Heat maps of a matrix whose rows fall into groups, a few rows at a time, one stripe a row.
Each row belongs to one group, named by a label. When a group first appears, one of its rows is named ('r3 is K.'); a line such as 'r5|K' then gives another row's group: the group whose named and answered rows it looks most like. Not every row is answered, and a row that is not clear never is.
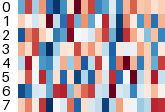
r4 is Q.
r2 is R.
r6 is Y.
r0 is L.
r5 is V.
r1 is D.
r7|V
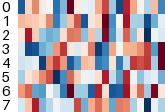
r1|R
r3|Y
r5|R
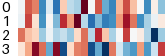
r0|Q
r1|Q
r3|V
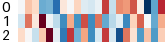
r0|Q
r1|V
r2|D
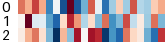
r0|V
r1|R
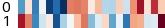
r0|L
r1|L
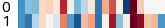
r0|Y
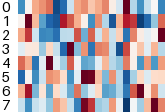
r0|R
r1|Q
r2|L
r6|L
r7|Y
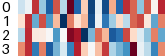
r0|V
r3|L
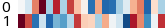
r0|V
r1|L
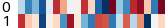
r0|Y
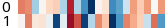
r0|D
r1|R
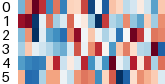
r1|D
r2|L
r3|R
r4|Y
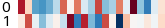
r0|Q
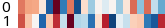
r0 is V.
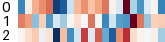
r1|L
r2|Q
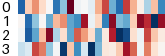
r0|R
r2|Y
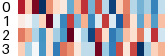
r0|Q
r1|D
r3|Q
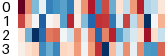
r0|L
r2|Y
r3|Q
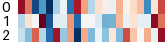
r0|L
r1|V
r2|V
